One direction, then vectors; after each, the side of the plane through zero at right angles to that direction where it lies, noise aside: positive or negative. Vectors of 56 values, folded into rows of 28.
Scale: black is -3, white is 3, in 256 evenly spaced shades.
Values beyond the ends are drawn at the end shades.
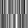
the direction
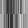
negative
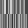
negative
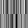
negative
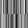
negative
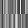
positive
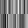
positive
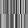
negative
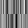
negative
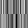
negative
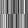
negative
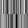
negative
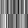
negative
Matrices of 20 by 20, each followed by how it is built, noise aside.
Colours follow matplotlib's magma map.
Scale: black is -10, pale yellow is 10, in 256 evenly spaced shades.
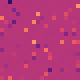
sparse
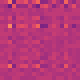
low rank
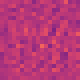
low rank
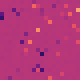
sparse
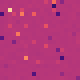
sparse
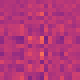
low rank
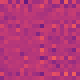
low rank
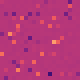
sparse
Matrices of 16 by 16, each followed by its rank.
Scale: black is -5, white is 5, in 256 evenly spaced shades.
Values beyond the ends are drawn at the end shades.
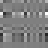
one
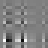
one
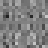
three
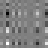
one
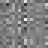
three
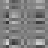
one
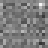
three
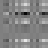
one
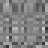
two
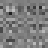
three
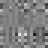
two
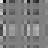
one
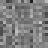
three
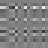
one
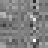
three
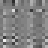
two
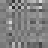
two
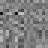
three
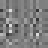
two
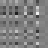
one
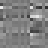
two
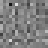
three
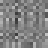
three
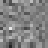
three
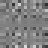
two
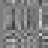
two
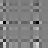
one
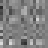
two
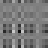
one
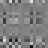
two
